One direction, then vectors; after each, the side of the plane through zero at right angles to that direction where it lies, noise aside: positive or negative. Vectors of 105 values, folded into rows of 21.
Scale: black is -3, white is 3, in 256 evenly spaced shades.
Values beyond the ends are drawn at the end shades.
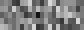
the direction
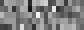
negative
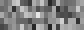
negative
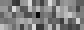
positive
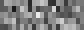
negative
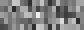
negative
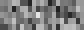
negative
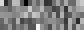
negative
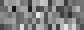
negative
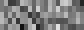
positive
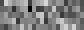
negative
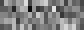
negative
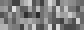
positive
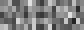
positive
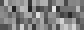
negative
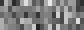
positive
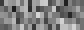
negative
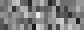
negative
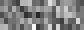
positive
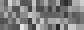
negative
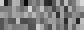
negative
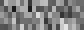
negative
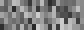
negative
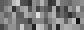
negative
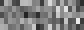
positive
